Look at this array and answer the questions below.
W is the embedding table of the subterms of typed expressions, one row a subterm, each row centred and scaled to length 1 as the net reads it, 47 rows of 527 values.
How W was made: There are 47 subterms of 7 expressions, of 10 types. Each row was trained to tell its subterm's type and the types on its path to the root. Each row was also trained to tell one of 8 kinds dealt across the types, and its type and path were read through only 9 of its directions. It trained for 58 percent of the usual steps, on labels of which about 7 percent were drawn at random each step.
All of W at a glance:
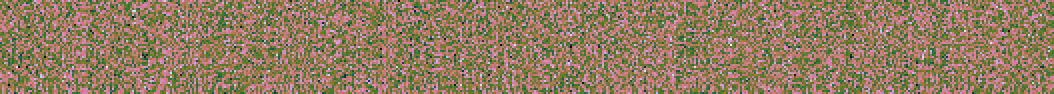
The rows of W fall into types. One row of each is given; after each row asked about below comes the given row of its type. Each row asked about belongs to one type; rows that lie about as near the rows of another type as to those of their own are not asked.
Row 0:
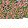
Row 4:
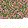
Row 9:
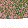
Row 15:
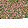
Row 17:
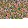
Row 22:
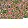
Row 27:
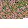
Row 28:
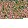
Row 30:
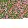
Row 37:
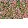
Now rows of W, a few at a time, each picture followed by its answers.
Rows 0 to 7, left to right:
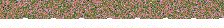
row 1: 27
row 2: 17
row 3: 37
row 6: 27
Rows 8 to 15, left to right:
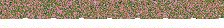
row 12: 27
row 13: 37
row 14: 0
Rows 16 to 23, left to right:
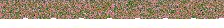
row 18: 0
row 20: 28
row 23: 4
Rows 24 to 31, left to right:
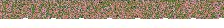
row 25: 17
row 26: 27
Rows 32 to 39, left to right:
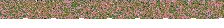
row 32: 27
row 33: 28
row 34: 37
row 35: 15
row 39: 0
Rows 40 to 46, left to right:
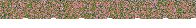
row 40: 0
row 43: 0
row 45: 37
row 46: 37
